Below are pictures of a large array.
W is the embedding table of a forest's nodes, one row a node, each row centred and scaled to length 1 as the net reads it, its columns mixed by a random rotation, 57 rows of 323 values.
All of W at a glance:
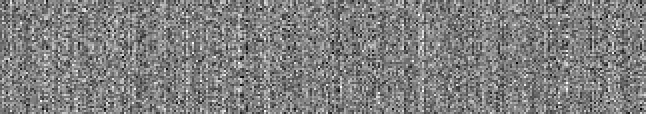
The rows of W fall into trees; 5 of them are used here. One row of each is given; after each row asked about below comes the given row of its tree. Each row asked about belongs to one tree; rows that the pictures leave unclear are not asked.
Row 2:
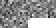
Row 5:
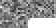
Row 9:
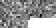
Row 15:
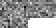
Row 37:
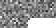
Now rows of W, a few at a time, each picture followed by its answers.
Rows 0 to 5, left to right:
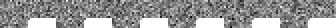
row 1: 37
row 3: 37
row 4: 5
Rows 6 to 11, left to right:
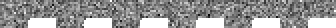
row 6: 37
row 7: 15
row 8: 15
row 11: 2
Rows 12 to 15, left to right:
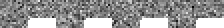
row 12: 37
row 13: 37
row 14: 9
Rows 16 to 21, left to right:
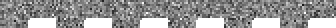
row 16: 37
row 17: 15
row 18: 15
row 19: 9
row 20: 5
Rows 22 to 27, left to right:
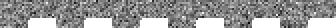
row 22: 37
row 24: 37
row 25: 15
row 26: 37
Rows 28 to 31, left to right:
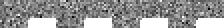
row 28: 9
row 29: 9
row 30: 2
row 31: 15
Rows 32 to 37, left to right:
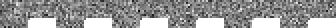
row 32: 15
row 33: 15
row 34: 9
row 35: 37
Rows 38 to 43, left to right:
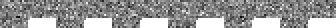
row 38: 9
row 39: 15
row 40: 5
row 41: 15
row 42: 9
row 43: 15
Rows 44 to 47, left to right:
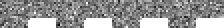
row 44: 15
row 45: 15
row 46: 2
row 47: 9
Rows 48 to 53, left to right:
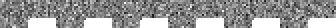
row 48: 2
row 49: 37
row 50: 9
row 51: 2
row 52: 37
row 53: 5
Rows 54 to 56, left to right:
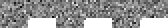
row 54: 37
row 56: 9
